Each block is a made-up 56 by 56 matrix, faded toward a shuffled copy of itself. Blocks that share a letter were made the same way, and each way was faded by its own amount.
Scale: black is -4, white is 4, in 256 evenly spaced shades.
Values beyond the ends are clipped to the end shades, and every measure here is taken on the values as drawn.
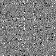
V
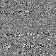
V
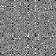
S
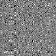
S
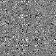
V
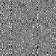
S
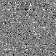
V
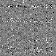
V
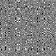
S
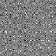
S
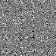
V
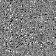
V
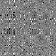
S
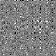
S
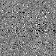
V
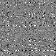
V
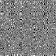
S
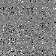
V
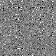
V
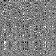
S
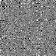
V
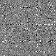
V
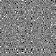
S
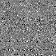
V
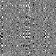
S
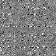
V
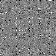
V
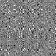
S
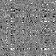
S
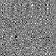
S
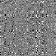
S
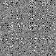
V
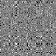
S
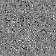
V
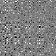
S
